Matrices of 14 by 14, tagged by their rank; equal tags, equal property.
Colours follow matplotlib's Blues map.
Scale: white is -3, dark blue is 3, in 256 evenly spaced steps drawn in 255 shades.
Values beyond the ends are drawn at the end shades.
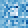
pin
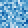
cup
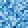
cup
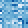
pin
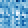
pin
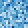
cup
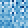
pin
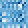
pin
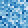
cup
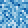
cup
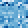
pin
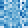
pin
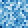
cup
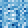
pin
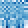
pin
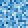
cup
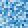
cup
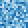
cup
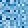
pin
